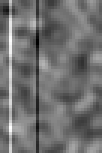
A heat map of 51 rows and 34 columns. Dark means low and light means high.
Columns 4 and 13 stand out from the rest. The top middle is the ninth with the lowest average. The bottom left is the ninth with the highest average.
